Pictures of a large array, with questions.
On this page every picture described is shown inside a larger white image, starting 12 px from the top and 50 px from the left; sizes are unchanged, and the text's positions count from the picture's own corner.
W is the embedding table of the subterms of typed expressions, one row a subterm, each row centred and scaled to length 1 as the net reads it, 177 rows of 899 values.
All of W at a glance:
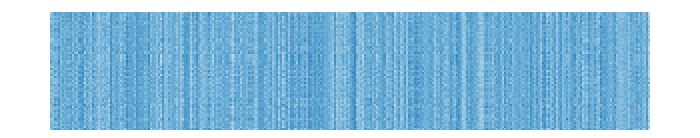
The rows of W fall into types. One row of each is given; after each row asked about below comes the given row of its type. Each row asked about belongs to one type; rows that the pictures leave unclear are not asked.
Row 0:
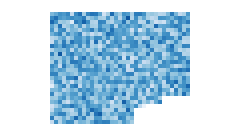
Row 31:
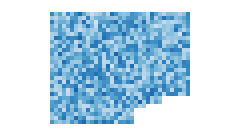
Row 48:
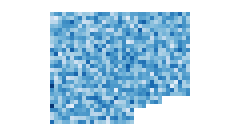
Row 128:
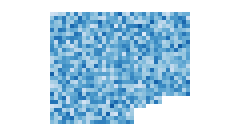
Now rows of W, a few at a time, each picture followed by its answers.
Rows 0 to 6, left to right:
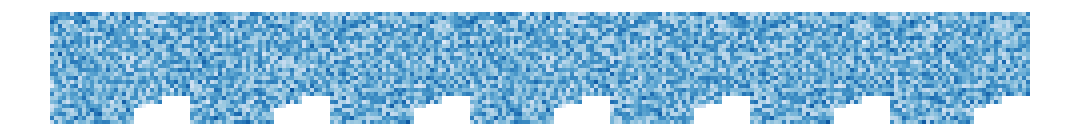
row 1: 128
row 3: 0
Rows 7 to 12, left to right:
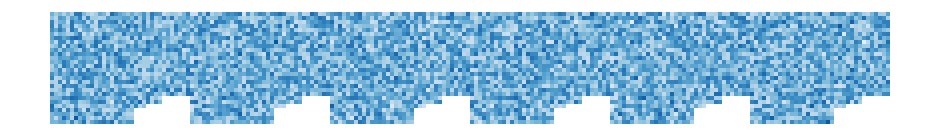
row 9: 0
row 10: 48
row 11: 0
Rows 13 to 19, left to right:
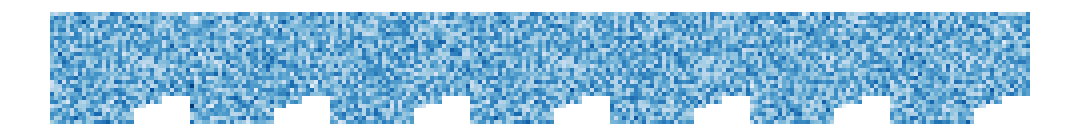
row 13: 128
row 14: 48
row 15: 31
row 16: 128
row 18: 0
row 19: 0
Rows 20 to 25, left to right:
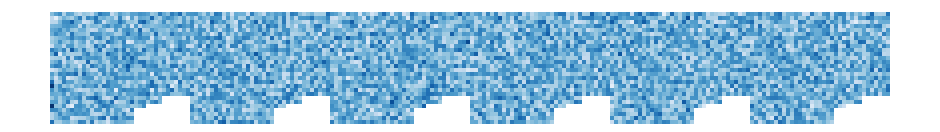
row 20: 48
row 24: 0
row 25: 0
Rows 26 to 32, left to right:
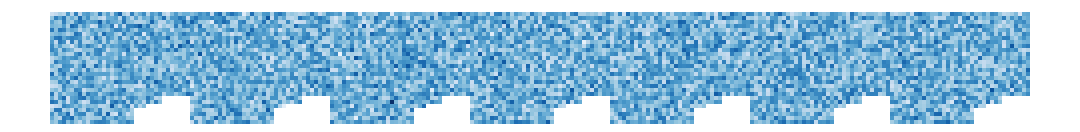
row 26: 128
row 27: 0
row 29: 0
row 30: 31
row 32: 128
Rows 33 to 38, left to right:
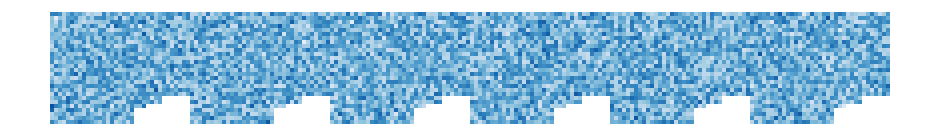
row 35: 0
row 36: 31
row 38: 0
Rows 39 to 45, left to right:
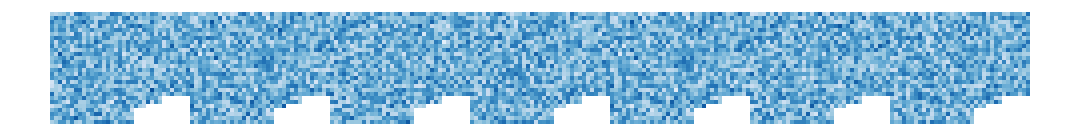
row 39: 128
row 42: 31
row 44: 128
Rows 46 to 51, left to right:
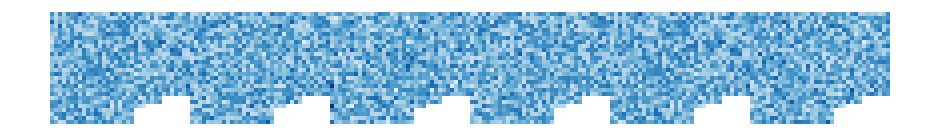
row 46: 31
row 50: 31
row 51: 0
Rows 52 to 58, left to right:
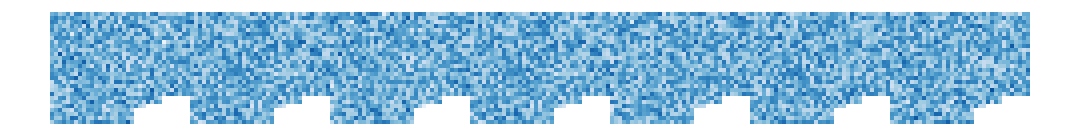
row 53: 31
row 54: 0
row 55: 31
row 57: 31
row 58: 128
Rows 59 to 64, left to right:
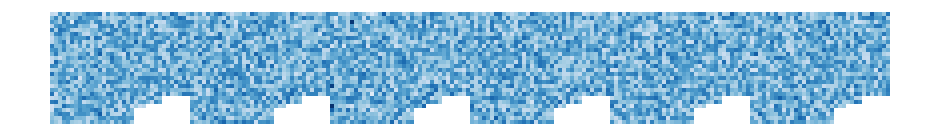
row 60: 31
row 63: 48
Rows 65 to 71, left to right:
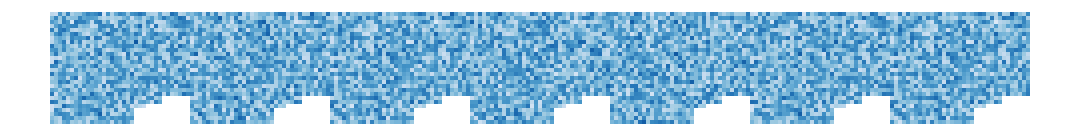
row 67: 48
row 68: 31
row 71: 48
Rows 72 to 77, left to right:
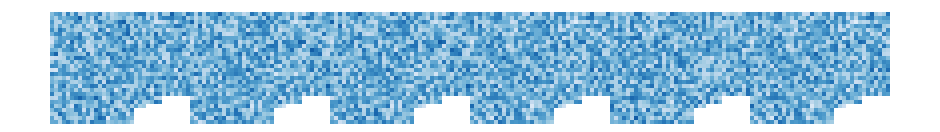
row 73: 31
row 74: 31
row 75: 0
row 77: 0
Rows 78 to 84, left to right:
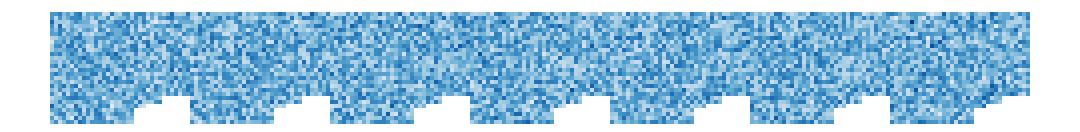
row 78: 0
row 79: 48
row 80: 128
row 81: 128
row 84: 31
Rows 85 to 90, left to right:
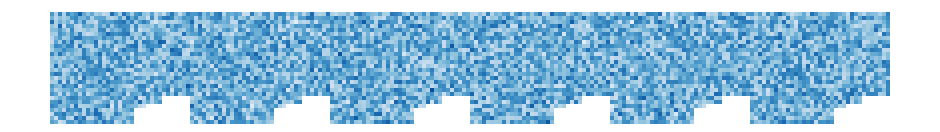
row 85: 31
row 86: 0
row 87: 128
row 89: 0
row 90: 31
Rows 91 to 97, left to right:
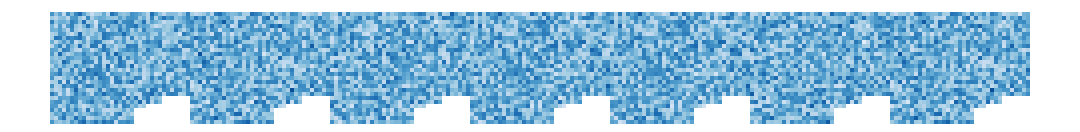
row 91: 31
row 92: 128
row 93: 48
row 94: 31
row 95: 31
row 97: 128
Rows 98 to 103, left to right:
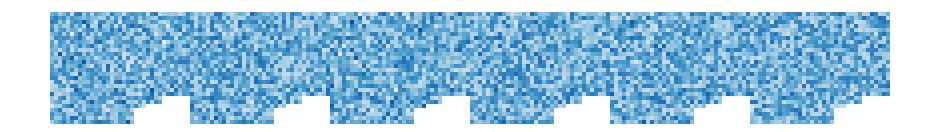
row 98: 0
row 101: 31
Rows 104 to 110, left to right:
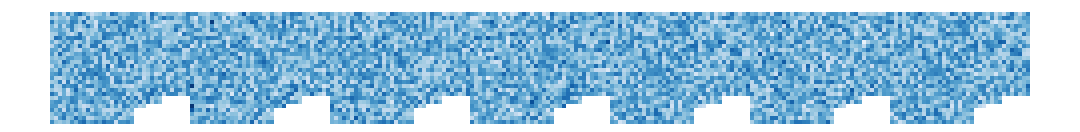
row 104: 31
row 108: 31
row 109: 0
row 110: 31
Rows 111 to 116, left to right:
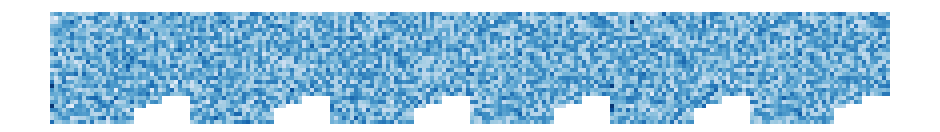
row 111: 48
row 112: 128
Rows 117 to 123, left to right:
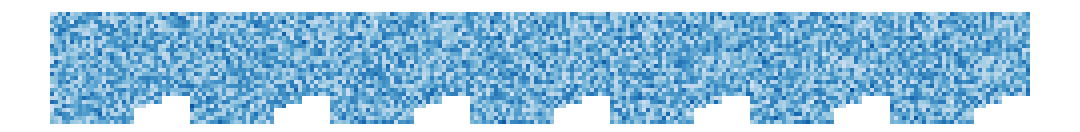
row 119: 31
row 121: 128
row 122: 128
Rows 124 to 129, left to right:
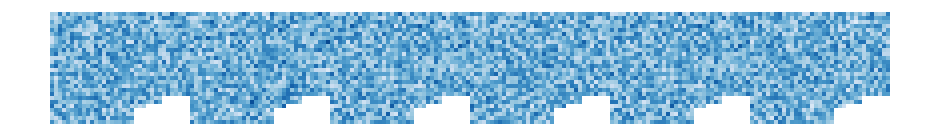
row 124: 48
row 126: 128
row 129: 0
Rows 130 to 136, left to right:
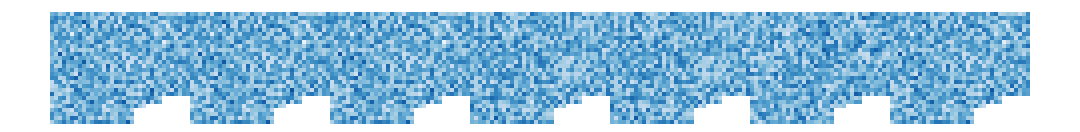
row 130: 0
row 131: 0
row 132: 0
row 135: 31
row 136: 0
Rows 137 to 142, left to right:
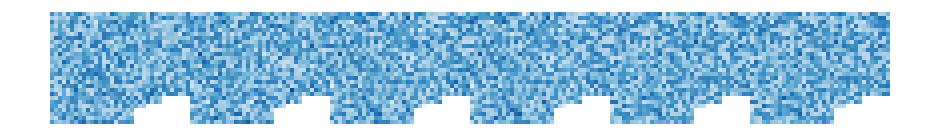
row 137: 31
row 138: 128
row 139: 0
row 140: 0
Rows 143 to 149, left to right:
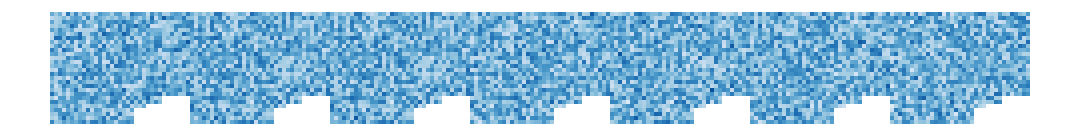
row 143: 31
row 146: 48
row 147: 128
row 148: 31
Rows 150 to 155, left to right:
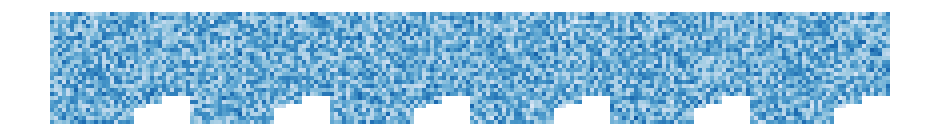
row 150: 31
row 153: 0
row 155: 31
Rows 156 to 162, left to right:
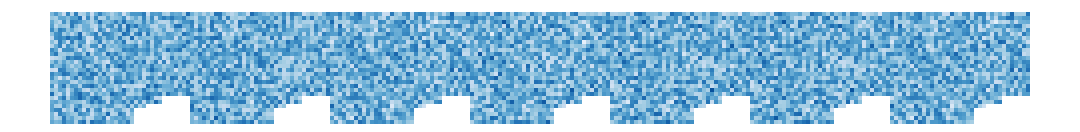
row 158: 0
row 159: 0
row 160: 128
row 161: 128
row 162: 0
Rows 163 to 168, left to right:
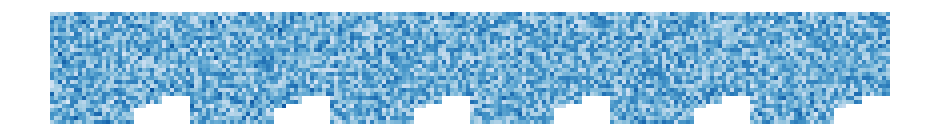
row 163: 128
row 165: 48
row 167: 31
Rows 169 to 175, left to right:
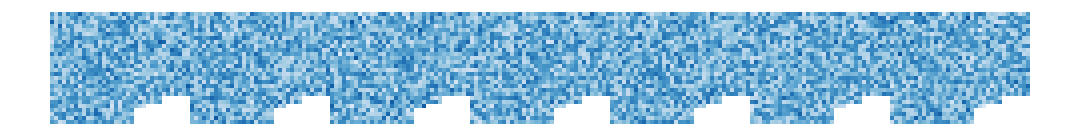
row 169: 31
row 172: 48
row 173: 31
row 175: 0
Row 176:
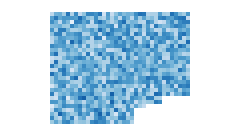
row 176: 0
